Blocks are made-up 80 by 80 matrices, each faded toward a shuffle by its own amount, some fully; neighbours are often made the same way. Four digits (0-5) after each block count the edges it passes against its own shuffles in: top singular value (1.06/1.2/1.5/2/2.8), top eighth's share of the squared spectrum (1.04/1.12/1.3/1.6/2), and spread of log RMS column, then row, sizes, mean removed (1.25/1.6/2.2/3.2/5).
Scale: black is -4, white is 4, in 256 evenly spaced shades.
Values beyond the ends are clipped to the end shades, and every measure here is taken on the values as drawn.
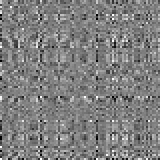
5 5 3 4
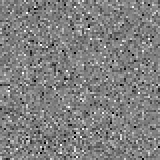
3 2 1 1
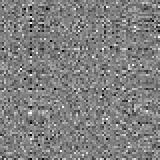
4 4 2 2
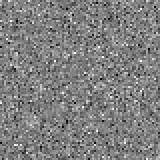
2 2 0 0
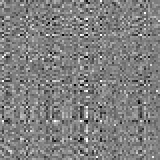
5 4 3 3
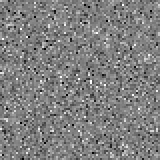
0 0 0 0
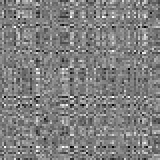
5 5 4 3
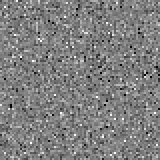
1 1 0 0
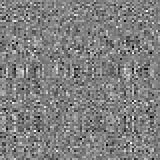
4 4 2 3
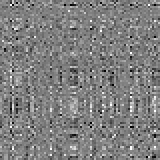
5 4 3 3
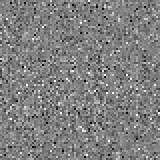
3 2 1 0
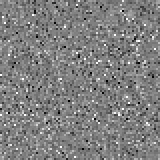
3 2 0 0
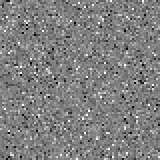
1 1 0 0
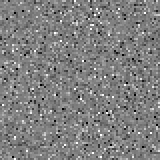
0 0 0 0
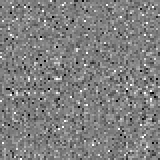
3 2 1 1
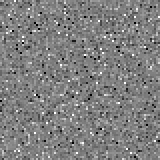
0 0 0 0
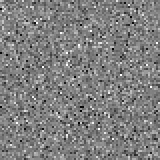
0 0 0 0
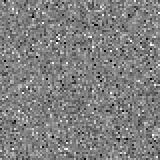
0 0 0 0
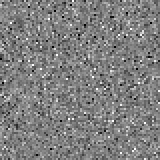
1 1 0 0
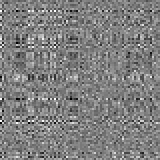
5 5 3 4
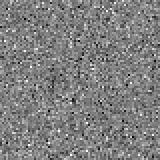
3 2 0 0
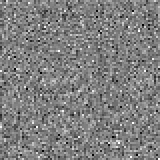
3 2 0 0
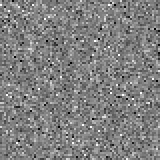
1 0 0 0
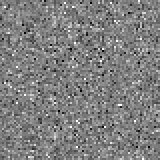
3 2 1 0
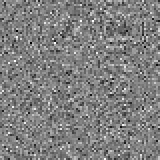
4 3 2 1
